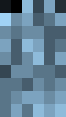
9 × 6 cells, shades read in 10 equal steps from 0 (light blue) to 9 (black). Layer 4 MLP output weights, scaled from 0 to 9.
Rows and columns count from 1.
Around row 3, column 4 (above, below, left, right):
5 2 3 5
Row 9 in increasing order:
1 1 2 2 4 4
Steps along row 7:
same up down up down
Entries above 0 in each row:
6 5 6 6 6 6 6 6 6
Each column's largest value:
8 9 5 6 5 7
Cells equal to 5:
9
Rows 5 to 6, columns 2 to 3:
5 3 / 3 3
